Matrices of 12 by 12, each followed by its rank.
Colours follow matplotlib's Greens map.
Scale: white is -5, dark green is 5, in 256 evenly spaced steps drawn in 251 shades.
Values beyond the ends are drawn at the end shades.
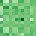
two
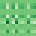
one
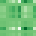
one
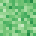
full rank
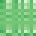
one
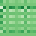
one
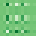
one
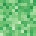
full rank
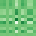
one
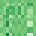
two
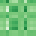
one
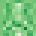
two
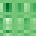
one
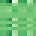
one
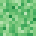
full rank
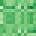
two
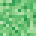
full rank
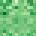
two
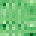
two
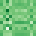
two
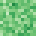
full rank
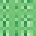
one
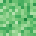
full rank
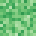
full rank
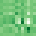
two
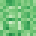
two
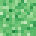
full rank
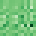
two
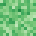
full rank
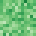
full rank
